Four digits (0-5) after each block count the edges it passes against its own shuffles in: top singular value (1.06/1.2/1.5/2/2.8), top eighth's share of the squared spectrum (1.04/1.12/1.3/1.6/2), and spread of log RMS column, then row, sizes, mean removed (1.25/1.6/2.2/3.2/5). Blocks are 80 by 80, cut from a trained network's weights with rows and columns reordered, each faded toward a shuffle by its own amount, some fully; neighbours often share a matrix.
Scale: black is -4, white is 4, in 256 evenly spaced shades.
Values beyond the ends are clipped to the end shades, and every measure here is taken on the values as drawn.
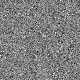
1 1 0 1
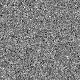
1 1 0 1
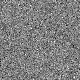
0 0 0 0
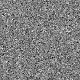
1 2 0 1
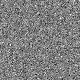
0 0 0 0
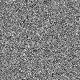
1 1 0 0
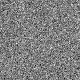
0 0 0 0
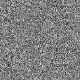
2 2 2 0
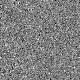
0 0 0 0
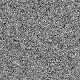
0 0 0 0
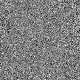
1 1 1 0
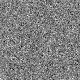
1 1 0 0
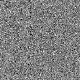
2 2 2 0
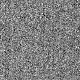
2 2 0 1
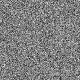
2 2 0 0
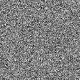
2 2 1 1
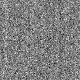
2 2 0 1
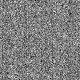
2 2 0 1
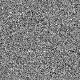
1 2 0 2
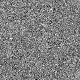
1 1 0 1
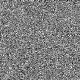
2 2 0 1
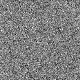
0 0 0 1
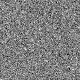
1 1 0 0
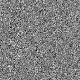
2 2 2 0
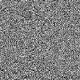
3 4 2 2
